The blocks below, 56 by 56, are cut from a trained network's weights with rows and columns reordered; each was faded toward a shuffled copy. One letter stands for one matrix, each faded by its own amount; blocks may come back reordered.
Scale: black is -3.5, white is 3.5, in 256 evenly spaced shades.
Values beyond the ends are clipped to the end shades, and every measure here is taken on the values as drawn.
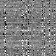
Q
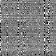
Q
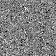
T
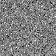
T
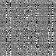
Q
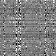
Q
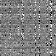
Q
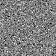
T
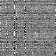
Q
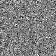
T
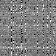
Q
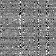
Q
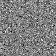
T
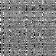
Q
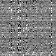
Q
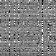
Q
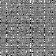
Q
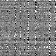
Q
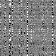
Q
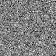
T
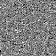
T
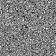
T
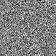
T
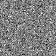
T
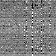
Q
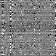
Q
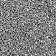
T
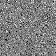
T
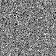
T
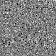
T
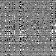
Q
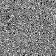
T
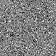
T
